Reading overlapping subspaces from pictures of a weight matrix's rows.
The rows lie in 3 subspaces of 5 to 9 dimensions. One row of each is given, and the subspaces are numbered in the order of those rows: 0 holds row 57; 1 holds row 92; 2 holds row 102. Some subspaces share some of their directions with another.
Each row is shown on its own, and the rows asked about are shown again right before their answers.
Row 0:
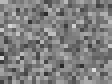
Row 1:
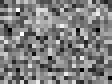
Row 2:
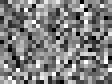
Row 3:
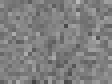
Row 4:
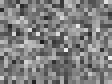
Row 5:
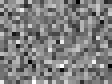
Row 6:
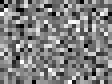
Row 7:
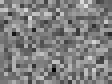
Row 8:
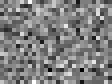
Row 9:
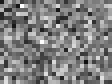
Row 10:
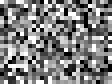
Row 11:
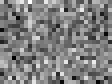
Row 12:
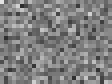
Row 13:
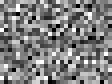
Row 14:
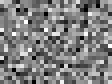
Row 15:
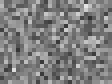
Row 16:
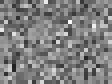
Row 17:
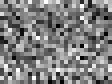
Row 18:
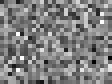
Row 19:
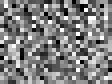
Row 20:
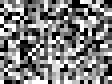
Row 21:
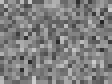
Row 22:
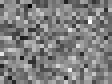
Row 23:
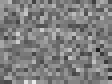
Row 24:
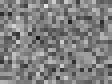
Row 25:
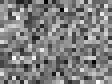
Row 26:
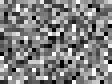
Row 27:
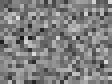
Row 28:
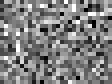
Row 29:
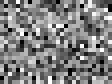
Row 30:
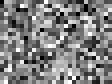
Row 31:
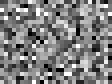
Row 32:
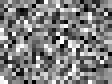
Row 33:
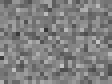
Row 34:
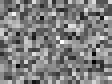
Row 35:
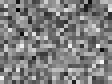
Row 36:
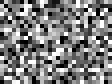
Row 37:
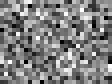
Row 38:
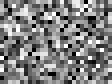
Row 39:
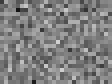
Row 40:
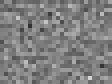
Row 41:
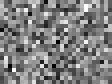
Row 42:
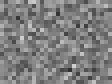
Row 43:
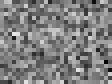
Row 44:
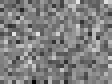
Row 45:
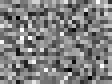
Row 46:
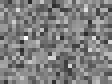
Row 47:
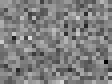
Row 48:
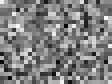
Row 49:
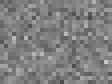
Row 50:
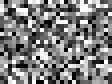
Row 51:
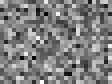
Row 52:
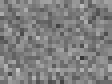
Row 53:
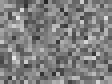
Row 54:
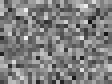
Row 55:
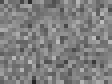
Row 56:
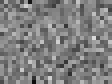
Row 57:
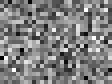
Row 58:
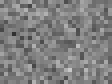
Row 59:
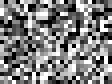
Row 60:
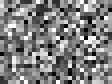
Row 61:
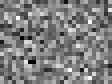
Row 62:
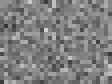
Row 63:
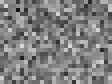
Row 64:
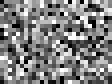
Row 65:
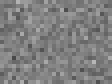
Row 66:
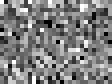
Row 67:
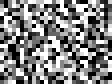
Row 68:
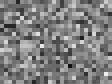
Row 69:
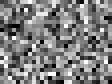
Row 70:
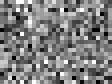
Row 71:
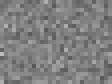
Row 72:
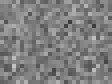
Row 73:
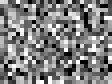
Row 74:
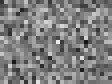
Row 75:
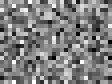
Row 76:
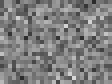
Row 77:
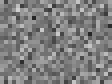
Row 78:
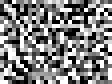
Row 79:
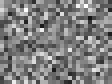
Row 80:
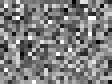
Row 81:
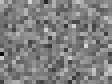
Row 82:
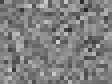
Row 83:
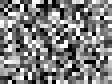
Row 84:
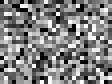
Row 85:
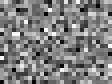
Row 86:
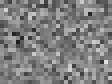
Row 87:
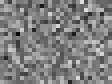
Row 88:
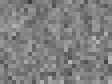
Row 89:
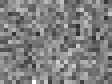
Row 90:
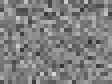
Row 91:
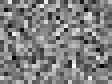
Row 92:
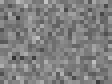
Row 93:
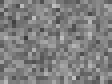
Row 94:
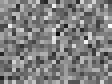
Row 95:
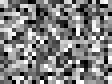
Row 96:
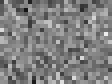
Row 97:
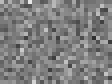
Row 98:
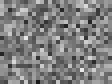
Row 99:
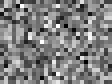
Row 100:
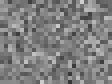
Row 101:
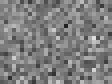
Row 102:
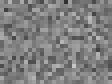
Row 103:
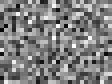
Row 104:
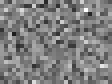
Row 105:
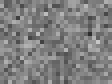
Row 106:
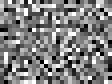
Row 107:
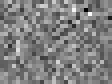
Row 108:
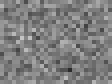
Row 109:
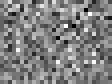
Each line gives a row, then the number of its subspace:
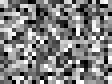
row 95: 1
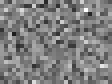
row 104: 2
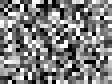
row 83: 2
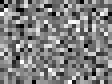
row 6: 0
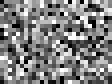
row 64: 2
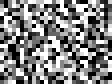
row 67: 0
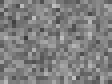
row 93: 0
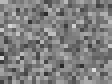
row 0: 0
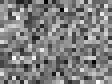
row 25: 1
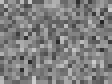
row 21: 1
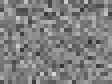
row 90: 0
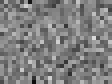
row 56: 1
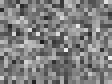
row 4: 0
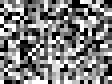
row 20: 0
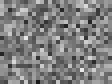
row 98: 1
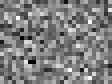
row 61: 2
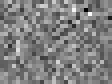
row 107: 2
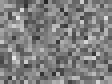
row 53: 1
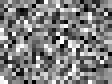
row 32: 2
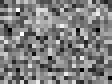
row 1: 1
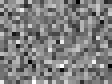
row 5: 0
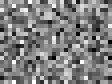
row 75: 0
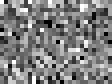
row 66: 1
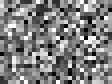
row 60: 1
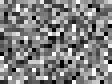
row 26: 0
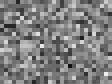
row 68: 0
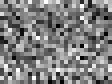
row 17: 1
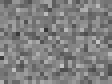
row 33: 0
